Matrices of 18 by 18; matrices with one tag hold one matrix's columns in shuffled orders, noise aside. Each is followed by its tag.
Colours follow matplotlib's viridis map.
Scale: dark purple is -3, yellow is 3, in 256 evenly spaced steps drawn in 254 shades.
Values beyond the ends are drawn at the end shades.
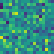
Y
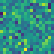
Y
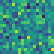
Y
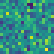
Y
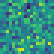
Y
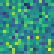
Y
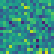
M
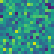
Y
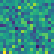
M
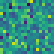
Y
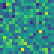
Y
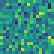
Y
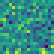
M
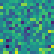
M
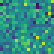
Y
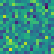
Y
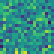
M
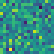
Y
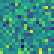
M
